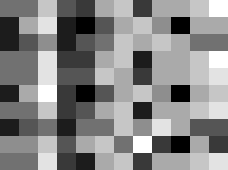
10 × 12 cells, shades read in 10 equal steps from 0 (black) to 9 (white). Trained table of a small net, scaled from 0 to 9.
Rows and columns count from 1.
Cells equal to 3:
12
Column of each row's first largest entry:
12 3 7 12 3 3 12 9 8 3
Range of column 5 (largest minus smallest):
6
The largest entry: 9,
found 4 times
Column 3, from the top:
7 8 5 8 8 9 7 4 7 8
